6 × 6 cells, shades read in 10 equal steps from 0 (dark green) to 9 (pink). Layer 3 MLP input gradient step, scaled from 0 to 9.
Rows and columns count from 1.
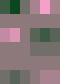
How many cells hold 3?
3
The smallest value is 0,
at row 1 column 2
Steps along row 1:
down up up up down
